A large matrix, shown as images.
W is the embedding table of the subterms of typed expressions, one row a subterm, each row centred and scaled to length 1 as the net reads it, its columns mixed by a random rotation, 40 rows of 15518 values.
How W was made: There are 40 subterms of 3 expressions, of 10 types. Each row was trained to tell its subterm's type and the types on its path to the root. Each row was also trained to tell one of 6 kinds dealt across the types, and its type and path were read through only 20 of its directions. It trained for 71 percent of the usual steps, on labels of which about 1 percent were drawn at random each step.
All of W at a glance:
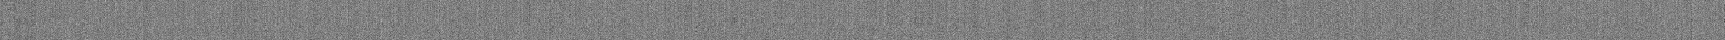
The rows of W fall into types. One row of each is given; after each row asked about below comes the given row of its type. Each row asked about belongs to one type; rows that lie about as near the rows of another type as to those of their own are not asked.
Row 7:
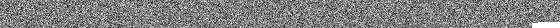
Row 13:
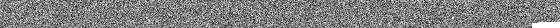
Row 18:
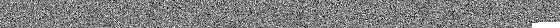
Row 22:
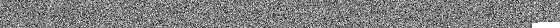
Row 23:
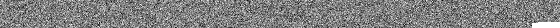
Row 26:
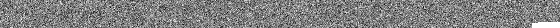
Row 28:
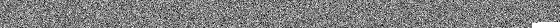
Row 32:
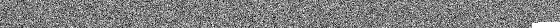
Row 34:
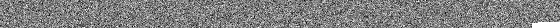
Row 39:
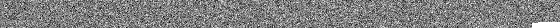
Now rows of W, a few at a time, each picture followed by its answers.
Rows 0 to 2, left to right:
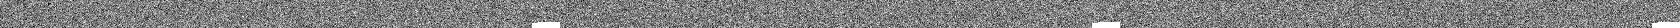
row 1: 22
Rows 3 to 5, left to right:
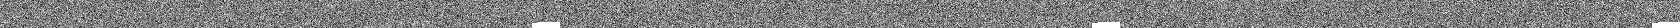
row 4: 7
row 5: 22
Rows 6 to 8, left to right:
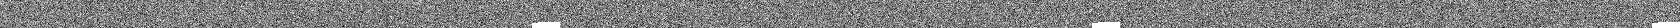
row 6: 13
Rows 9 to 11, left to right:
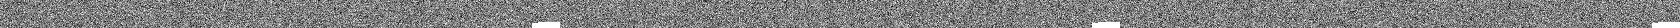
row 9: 32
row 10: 7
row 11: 13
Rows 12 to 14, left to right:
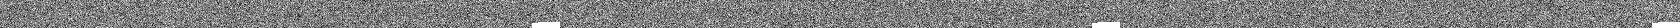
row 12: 32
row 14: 22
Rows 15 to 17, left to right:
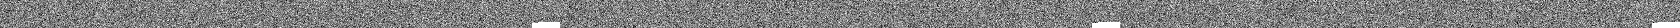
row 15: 13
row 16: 7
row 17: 22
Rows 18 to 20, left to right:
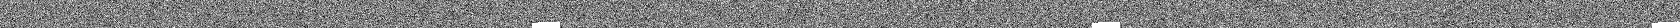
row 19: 32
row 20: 32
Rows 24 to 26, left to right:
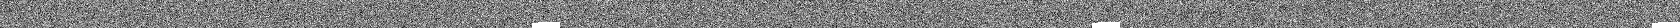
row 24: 23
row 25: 13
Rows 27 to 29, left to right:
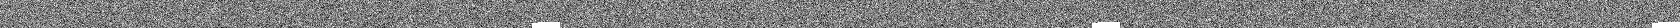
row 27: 26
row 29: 28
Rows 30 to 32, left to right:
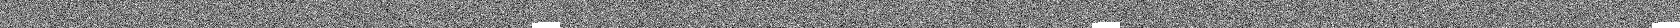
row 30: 13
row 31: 26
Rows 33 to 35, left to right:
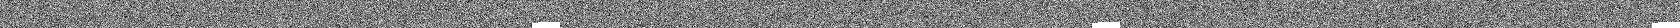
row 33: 22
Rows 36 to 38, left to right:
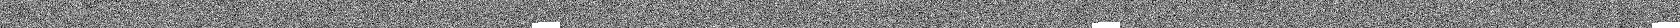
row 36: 32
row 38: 23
